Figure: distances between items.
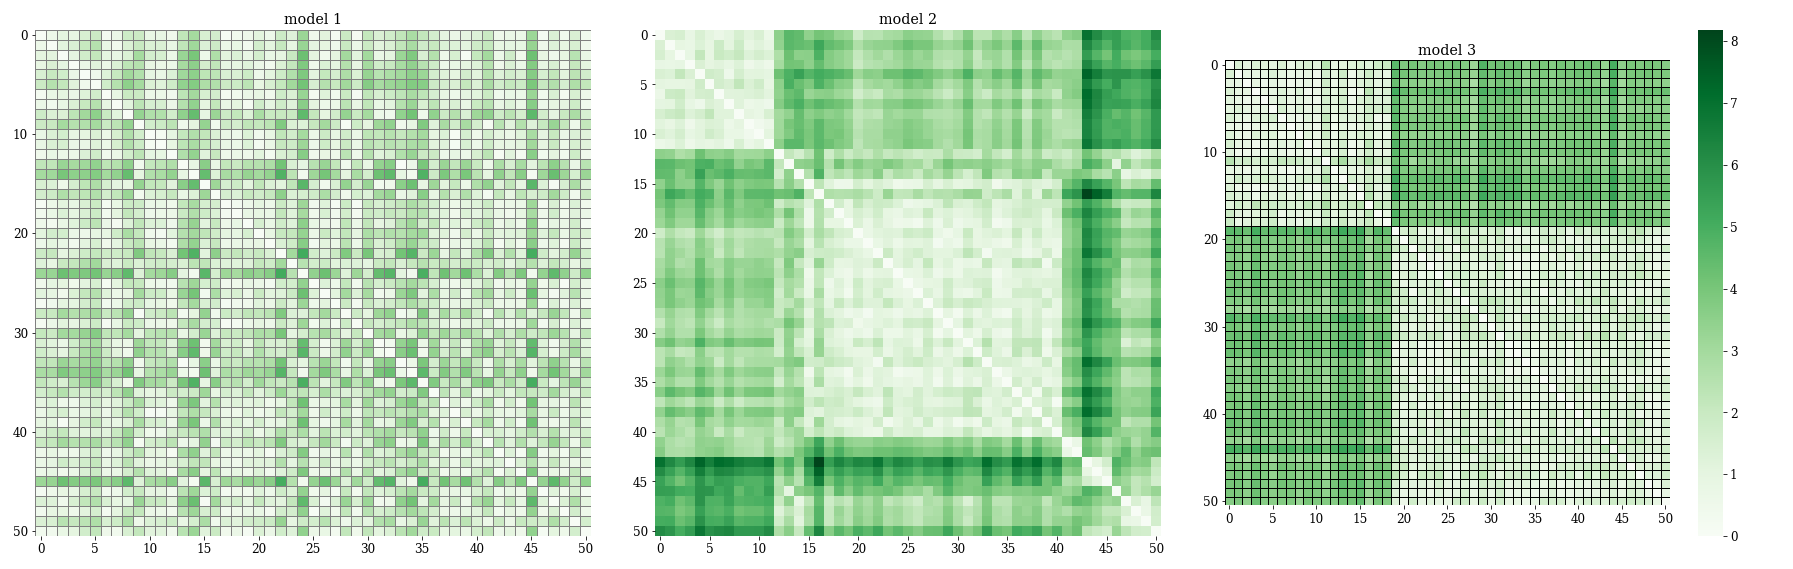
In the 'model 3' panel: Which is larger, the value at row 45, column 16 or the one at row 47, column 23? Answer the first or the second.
the first
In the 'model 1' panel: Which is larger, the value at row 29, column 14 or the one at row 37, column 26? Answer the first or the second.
the first
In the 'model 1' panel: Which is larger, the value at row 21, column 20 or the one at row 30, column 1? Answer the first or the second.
the second
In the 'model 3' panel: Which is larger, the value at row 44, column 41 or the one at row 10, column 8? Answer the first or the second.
the first
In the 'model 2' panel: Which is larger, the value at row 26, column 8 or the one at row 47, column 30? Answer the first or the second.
the first
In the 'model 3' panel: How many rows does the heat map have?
51
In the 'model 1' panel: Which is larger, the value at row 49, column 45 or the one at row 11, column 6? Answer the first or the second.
the first
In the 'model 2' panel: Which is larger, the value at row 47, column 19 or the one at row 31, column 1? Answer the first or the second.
the second
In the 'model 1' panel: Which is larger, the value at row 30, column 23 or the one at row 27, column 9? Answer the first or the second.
the second
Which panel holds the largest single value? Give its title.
model 2
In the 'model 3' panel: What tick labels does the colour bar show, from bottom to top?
0, 1, 2, 3, 4, 5, 6, 7, 8
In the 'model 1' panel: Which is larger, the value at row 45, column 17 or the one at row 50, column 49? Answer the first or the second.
the first
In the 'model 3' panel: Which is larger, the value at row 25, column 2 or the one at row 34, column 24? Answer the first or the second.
the first
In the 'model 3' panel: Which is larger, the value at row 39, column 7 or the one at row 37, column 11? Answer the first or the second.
the first
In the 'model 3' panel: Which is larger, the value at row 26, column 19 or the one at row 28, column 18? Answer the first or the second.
the second
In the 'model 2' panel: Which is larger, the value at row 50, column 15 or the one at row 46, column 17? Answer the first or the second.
the first
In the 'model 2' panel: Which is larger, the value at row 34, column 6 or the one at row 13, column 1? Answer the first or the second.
the second
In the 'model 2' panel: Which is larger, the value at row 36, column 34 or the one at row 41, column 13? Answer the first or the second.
the second
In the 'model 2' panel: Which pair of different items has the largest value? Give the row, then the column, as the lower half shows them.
43, 16
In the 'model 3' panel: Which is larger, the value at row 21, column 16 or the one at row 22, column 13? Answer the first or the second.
the second
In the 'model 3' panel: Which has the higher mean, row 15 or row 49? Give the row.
15
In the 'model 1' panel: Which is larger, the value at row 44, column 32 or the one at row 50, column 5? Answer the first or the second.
the second
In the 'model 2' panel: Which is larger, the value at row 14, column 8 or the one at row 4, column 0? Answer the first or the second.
the first
